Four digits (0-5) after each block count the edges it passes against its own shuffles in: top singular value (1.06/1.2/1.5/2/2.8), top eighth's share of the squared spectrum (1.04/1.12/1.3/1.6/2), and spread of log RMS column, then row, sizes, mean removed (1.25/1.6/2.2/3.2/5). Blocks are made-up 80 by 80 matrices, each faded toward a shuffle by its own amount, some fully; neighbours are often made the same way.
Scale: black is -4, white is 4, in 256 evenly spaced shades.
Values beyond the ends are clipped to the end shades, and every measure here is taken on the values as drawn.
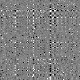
5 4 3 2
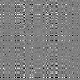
5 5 4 3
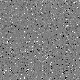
3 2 1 1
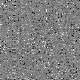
3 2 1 1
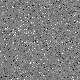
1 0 0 0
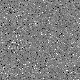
2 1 0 0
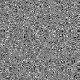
4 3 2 2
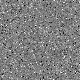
2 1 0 0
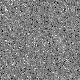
3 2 0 0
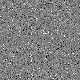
3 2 1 0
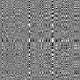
5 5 4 3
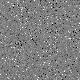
1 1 0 0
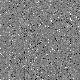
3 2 2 0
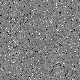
1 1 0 0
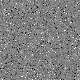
0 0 0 0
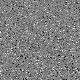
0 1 0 1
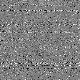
2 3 0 3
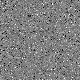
0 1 0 0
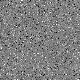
0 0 0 1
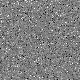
0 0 0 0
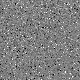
0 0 0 0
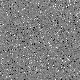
0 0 0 0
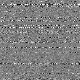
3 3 0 4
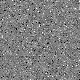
0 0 0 0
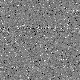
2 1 0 1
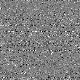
2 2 0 3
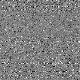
2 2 0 3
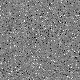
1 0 0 0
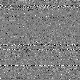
3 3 0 3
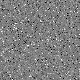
0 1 0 0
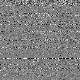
3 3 0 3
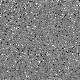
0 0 0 1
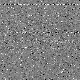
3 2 0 2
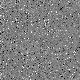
2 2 0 0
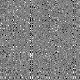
4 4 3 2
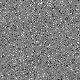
2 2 0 0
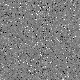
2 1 1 0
